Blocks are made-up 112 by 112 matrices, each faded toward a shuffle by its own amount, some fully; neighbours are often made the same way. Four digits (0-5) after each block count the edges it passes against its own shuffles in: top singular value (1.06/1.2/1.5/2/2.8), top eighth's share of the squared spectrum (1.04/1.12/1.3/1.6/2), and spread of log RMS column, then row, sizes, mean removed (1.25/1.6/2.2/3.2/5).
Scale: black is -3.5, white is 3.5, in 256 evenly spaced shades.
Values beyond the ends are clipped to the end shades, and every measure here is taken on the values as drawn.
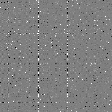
5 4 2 1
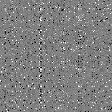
4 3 2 2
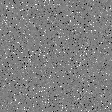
0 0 0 0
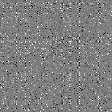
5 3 2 2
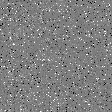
2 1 0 0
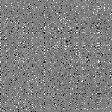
4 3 2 2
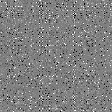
4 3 2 2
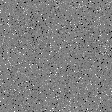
2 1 0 0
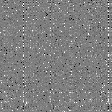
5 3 2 1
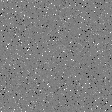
0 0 0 0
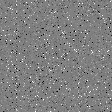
3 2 0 0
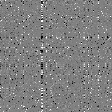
5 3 2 2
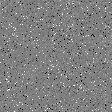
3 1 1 0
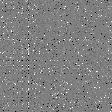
4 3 1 1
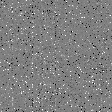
3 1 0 0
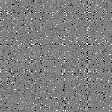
5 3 2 2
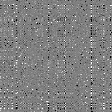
5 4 3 2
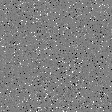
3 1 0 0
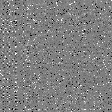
4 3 2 1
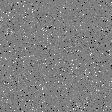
0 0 0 0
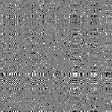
5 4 3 3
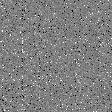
2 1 1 0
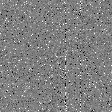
2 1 1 0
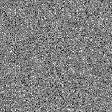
4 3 1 1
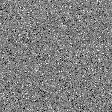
1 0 0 0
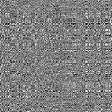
5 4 3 3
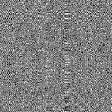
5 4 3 3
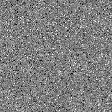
3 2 0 1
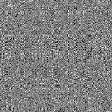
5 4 3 3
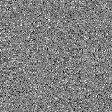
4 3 1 1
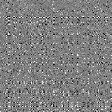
5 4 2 3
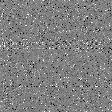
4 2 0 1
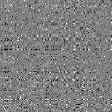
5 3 2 3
